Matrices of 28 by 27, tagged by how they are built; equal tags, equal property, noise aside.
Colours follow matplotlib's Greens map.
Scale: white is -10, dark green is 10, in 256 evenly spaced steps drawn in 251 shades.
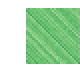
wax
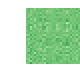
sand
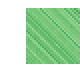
wax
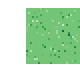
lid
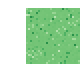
lid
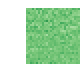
sand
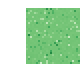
lid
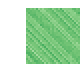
wax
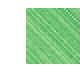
wax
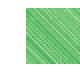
wax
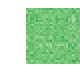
sand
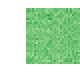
sand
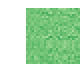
sand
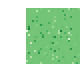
lid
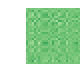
sand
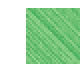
wax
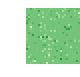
lid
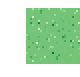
lid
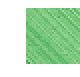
wax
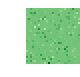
lid
